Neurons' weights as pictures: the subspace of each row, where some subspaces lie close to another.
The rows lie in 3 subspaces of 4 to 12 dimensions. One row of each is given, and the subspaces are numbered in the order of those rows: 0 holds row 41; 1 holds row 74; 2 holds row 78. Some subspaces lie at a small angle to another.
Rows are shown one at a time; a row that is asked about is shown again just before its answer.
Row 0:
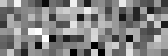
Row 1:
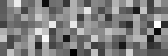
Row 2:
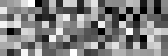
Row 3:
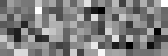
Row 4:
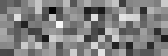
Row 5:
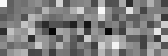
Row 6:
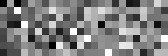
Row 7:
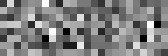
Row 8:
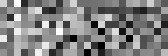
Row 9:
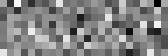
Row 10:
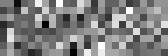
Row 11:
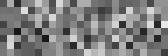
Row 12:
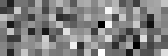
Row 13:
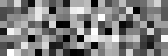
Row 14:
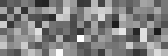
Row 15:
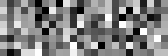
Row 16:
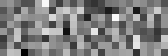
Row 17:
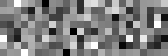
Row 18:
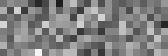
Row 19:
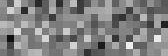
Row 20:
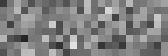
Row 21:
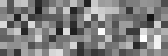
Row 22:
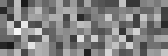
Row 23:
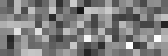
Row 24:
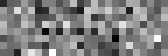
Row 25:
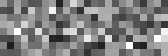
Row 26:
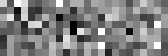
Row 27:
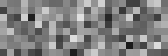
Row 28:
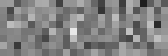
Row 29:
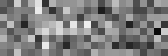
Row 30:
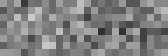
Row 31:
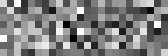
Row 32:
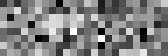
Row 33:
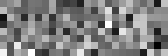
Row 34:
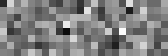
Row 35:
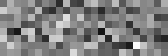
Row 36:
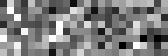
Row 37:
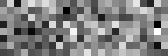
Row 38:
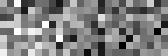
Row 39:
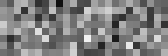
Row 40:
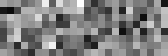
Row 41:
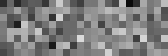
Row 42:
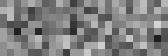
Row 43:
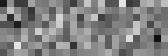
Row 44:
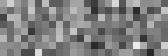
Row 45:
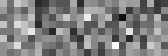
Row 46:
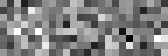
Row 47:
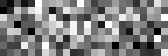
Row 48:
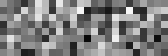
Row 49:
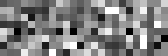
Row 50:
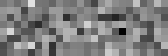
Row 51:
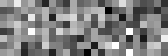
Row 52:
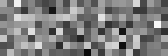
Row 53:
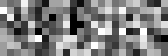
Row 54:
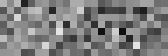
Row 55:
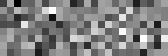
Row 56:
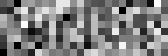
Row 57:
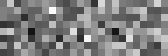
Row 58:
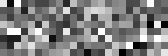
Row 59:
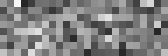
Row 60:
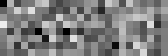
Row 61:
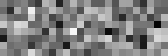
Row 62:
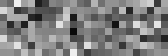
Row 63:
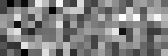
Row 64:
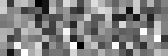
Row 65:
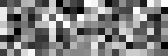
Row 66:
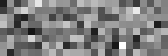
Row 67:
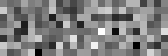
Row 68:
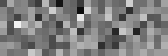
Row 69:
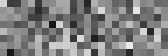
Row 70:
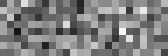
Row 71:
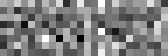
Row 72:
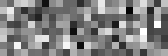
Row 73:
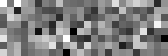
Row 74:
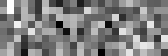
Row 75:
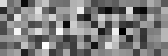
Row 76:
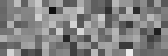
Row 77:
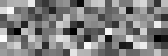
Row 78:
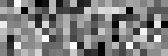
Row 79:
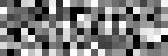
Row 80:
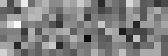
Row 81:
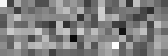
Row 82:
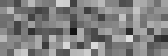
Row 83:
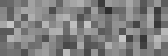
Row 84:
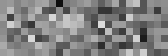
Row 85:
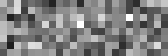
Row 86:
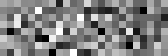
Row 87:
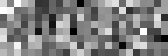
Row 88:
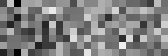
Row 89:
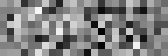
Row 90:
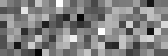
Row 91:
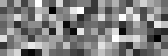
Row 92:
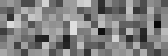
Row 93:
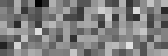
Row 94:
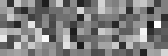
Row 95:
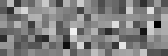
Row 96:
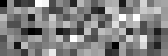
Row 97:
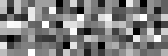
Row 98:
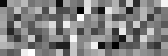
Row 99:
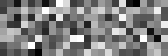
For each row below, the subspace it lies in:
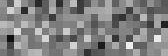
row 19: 2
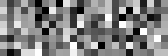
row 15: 1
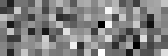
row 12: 1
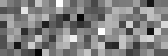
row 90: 0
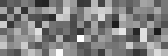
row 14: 0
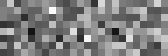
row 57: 0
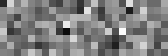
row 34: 1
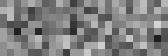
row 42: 2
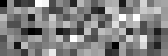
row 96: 1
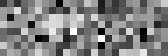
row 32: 0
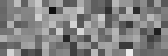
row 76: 1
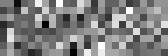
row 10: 2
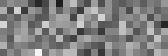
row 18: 0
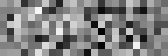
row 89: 2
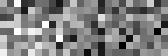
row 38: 0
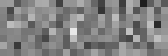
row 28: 0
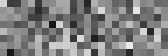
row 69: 1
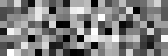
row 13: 1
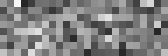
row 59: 0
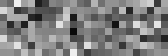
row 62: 0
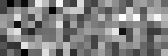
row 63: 1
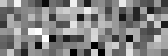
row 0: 1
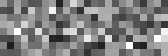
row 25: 2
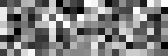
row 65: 0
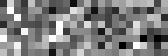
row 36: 0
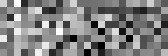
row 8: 2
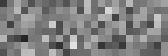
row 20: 1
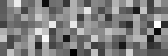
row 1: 1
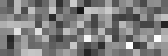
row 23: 2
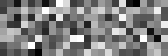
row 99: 0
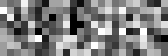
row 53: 0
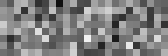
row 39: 2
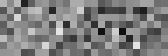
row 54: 2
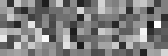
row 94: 2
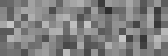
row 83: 1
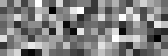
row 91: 1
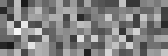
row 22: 0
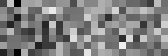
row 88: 0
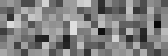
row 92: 2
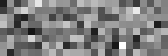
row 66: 1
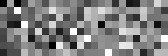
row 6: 0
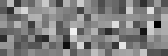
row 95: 2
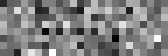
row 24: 1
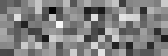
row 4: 1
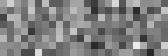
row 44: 0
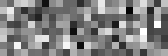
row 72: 2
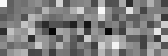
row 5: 1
